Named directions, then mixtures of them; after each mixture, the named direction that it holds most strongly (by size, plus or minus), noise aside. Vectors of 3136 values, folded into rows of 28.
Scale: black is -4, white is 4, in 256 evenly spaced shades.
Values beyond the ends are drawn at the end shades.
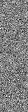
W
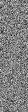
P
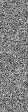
W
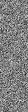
P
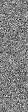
W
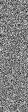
P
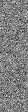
W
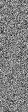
P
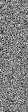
P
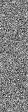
W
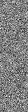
W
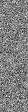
W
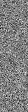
W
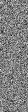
P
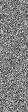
P
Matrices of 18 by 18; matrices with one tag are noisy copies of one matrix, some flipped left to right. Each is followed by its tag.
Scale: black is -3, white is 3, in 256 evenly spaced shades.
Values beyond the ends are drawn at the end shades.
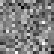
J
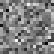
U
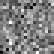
J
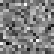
U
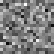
U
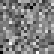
J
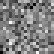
J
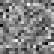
U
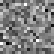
U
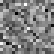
U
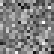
J
